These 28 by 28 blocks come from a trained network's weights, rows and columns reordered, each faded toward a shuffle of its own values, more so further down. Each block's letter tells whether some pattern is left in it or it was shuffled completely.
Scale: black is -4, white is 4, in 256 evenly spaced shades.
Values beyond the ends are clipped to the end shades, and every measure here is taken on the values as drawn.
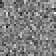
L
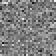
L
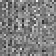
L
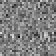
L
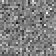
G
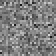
L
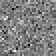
G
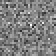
G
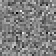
L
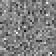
G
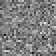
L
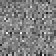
L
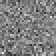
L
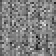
L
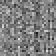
L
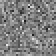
G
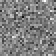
G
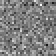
L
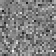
G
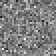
G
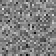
L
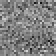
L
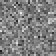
L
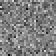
G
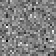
G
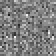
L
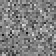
G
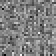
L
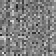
L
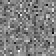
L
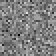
G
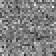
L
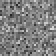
L
